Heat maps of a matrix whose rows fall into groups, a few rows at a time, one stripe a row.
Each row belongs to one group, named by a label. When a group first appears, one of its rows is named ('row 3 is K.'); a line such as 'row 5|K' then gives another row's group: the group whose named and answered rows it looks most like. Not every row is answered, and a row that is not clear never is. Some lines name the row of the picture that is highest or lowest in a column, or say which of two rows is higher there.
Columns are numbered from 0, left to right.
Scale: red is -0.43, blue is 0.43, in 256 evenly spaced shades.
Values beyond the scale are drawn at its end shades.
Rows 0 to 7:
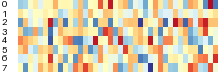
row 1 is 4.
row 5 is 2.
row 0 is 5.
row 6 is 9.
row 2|9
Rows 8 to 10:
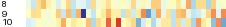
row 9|9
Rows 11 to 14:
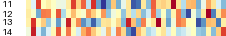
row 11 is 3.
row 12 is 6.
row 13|9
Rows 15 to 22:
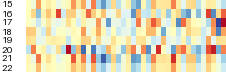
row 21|3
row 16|6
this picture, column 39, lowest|17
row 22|3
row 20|9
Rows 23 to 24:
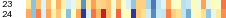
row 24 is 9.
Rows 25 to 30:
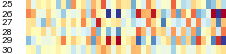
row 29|5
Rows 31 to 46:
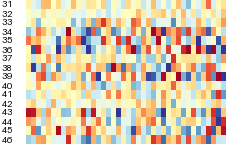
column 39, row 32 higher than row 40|No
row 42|2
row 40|3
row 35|9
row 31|6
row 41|5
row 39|5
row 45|6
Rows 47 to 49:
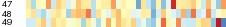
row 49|5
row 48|4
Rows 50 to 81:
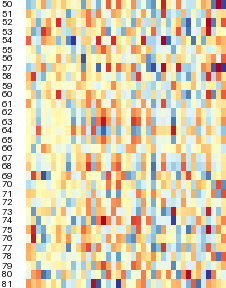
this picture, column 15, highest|64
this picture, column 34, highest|81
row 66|6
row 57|5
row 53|6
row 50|5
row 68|4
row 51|4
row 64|3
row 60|6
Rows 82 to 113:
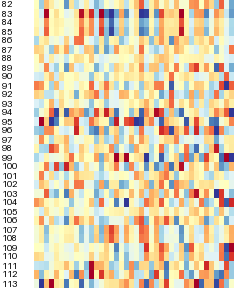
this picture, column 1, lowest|95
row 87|2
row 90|5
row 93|5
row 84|3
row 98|6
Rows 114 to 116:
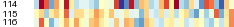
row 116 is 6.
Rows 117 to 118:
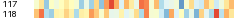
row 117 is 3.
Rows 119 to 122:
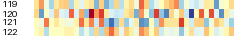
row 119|2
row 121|3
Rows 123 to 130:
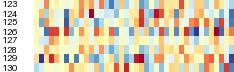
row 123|3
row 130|5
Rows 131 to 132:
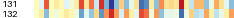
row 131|3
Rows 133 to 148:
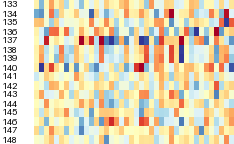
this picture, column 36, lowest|136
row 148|5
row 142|6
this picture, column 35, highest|135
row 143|2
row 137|3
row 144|3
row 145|9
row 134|5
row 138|2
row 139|2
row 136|6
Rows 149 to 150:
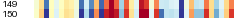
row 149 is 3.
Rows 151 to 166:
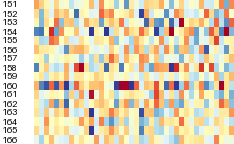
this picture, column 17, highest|158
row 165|9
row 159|6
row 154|5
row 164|3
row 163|9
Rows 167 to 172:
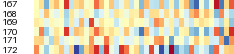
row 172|4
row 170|6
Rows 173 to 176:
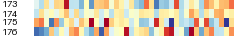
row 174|9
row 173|9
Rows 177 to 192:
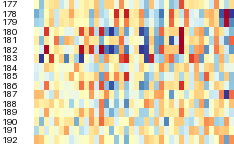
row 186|3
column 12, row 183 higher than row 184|No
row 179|5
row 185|5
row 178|5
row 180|3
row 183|4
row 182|3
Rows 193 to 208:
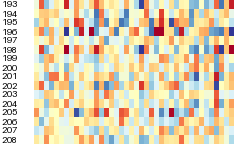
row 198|6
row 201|6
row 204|6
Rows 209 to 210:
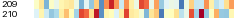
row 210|4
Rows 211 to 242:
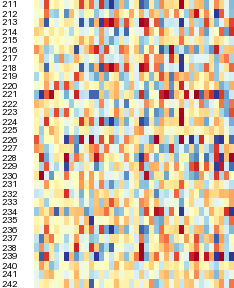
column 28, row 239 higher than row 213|No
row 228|6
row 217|2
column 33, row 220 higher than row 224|Yes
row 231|3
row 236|3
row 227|4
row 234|2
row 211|3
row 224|3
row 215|3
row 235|9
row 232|9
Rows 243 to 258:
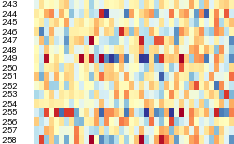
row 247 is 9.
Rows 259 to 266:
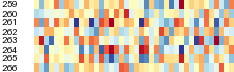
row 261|9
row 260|5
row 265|3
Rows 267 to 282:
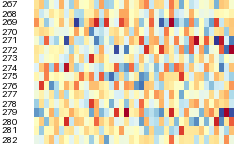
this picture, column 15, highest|275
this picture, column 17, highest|274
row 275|3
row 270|9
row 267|2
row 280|6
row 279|5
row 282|5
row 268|4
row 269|4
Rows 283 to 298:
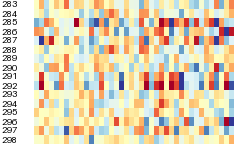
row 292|2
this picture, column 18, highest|286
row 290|6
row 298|9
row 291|2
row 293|3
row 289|9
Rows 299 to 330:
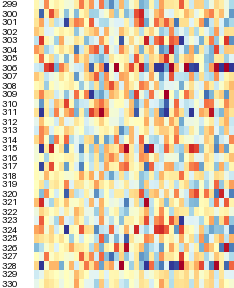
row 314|2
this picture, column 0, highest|326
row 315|4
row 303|2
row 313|2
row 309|9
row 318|3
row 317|4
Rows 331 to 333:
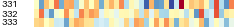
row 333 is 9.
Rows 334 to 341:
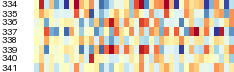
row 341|9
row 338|3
